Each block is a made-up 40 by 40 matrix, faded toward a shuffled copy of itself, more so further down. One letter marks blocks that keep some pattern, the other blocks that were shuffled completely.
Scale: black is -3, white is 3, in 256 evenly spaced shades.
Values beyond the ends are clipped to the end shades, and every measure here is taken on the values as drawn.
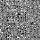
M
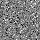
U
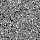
U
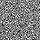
M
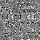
M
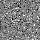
U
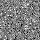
U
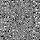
M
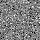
U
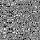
M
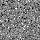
U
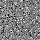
U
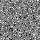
U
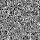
M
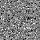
M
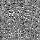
M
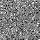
M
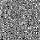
M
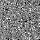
M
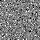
U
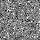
U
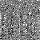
M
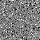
U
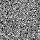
U
